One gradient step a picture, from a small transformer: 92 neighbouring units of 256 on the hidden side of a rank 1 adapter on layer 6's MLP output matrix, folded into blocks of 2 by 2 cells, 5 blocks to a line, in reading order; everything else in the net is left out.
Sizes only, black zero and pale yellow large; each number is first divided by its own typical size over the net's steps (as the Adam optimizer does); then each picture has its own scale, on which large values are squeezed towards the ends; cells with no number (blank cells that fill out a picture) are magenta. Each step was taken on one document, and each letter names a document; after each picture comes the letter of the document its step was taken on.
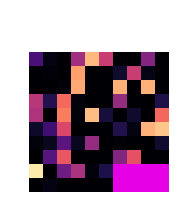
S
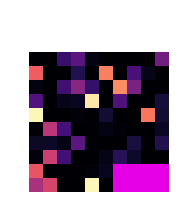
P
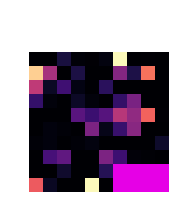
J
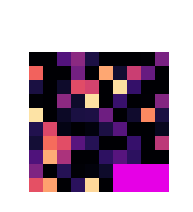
P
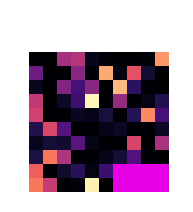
P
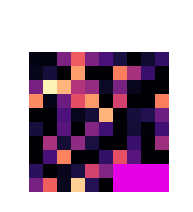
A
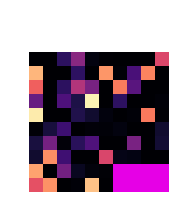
P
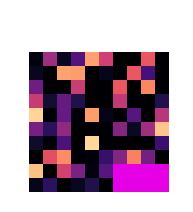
S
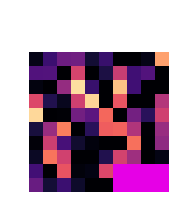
A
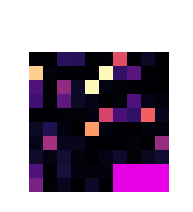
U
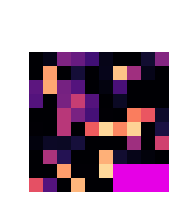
A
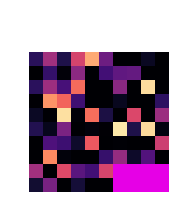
S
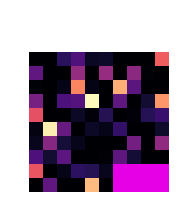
P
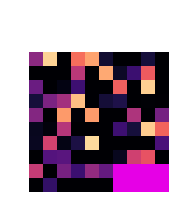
S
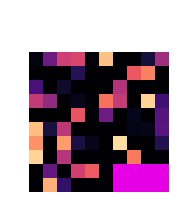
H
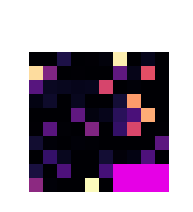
J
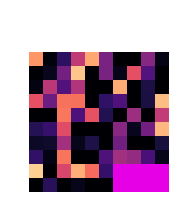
S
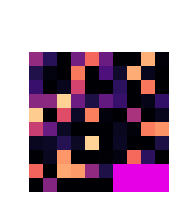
S
